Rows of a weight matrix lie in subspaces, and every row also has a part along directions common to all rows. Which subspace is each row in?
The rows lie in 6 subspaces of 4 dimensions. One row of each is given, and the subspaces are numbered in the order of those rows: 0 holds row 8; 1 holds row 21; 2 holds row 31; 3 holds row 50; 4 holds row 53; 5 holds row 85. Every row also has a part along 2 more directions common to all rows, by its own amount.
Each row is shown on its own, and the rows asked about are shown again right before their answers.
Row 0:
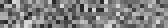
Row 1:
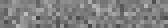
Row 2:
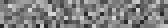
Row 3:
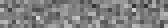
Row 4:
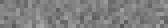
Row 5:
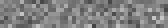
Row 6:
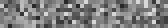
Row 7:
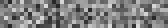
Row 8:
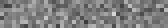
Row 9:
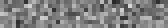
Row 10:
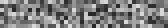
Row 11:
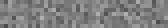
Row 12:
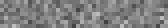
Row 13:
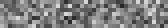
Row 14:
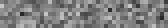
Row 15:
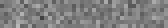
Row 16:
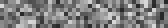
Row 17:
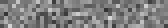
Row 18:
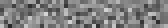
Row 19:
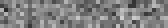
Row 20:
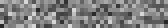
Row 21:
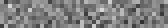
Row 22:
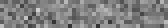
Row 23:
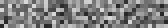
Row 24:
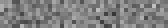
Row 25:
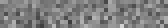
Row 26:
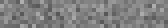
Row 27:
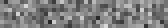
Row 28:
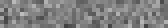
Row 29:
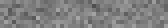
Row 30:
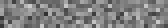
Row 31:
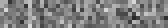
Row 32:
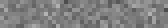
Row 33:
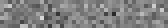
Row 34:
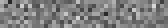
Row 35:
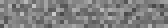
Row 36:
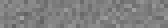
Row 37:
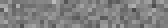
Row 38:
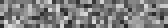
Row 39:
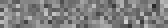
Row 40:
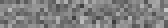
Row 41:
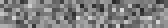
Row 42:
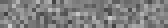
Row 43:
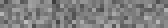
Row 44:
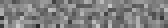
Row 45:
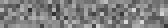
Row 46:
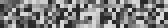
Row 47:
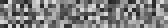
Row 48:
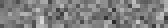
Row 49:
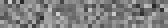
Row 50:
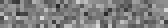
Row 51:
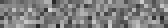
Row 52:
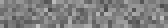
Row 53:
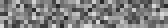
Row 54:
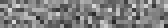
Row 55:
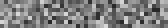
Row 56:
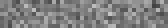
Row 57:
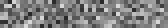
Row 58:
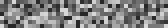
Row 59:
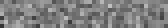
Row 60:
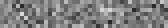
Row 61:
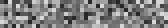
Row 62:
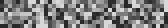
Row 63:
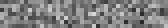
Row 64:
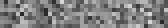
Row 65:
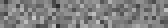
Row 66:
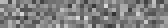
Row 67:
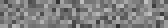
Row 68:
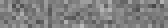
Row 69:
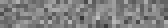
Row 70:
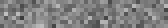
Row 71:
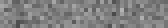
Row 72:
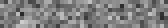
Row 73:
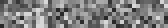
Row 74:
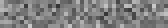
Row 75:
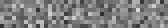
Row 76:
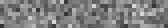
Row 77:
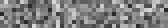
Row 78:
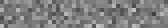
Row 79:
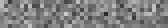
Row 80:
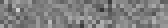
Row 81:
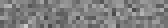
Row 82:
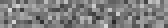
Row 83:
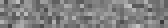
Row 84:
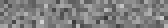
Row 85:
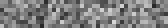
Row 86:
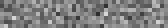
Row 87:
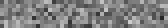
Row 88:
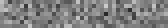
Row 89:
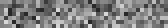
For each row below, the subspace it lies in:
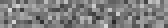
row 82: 3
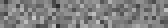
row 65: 4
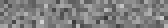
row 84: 5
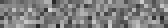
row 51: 4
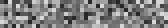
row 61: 2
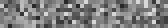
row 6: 2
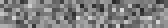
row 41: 0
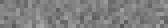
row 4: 5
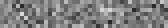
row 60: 1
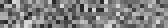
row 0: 0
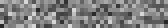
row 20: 1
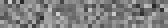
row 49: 0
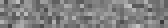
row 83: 3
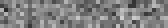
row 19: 2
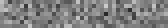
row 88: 2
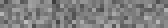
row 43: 0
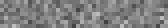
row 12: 5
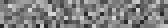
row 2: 1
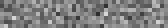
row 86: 2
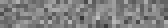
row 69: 3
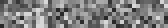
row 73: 5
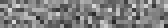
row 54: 3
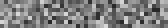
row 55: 3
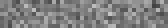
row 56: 4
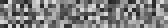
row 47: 2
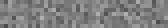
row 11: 2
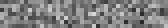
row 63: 1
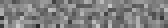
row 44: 4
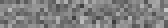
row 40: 3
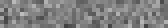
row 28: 3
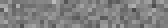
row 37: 2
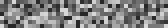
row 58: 4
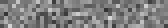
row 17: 4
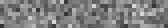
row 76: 1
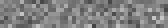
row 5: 4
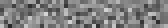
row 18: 4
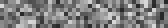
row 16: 5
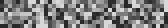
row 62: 5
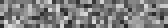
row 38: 4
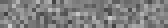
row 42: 4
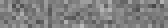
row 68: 1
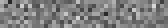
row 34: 2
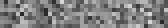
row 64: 3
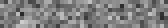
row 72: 5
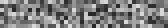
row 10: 1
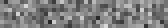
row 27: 3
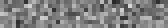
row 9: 0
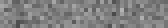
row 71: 0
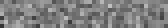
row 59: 4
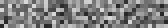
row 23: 1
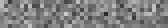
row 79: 2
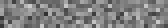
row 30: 4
